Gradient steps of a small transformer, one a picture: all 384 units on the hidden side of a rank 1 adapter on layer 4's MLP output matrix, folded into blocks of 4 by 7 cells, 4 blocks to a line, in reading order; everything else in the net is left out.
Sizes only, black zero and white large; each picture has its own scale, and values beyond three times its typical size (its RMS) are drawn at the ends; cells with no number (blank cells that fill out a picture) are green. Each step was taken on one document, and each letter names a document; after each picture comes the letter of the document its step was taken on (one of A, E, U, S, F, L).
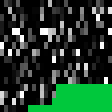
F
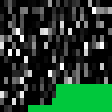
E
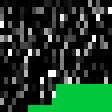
E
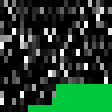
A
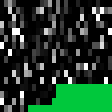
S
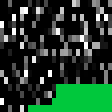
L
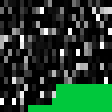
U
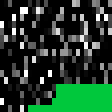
L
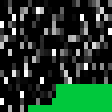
L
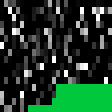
S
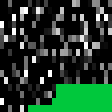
L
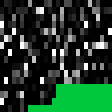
U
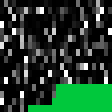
A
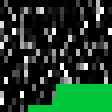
A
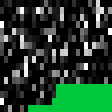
A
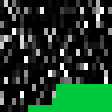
A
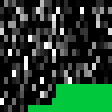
S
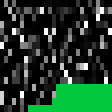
A
